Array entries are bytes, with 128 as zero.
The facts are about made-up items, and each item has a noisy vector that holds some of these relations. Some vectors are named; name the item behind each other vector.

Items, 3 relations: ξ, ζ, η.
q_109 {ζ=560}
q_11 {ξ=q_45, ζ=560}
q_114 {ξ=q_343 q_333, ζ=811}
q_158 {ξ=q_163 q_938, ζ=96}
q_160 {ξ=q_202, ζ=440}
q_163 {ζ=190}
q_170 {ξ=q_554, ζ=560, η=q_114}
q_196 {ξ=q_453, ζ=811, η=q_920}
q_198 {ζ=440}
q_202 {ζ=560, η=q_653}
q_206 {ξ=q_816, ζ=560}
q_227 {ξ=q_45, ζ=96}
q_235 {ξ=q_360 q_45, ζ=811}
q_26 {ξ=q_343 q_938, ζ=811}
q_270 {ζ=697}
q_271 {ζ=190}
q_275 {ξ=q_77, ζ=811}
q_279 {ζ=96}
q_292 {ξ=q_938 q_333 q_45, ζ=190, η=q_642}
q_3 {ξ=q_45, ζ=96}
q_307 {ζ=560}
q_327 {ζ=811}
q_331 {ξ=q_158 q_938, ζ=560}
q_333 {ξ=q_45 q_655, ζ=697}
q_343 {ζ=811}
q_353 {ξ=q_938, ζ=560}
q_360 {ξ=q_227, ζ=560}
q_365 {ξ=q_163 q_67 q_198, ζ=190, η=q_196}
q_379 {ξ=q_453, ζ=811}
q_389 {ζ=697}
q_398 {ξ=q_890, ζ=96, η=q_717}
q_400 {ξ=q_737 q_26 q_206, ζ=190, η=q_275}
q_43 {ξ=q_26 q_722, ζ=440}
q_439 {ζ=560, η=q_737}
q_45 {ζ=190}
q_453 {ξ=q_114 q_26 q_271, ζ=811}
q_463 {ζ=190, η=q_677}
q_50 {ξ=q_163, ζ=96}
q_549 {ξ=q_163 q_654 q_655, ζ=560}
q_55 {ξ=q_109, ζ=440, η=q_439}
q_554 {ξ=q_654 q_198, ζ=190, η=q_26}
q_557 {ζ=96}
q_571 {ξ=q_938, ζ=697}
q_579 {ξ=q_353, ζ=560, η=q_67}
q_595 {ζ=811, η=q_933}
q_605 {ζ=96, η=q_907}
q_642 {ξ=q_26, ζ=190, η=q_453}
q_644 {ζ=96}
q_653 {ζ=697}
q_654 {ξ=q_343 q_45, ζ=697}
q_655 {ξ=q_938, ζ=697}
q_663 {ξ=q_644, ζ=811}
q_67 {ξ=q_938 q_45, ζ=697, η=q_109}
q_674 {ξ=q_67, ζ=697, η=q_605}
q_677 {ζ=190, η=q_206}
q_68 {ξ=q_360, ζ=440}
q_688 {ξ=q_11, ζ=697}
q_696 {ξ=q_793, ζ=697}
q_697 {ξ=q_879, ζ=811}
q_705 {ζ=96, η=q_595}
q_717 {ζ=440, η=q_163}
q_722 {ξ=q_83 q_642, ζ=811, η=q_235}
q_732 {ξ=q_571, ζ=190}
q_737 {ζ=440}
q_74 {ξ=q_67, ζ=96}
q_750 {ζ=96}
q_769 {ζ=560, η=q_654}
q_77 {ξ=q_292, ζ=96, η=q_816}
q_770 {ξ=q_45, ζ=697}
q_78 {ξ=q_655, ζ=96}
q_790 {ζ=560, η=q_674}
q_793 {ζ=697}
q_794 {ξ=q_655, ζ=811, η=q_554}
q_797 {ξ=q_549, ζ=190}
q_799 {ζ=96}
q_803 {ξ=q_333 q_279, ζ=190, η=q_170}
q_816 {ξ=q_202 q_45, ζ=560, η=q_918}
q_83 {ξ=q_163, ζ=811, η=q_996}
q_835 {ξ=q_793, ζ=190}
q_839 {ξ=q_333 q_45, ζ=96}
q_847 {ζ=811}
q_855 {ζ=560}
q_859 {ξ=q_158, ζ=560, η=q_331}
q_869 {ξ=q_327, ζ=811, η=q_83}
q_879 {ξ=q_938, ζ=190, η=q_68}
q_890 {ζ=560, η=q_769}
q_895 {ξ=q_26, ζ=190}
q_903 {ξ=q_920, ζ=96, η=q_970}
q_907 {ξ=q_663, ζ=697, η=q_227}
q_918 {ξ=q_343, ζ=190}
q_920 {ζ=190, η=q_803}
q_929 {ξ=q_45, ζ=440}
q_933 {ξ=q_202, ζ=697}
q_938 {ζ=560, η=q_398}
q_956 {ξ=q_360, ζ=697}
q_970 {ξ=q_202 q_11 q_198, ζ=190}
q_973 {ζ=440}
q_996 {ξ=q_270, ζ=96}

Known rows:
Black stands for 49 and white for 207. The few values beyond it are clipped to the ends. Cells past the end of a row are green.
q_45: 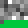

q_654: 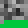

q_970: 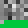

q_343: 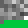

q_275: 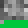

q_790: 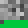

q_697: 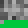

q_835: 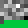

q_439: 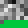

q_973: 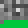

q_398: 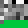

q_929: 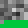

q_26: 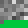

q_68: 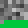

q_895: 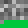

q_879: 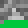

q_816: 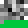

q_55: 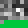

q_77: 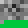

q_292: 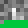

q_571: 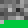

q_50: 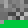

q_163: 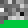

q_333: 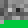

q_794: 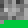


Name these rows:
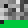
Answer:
q_890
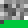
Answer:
q_202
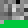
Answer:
q_365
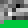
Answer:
q_663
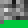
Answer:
q_903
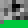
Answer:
q_644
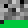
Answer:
q_769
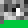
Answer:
q_109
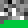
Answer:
q_642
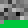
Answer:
q_43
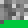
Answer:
q_11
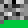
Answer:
q_717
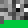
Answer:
q_793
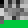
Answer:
q_83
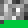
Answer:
q_677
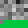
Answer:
q_554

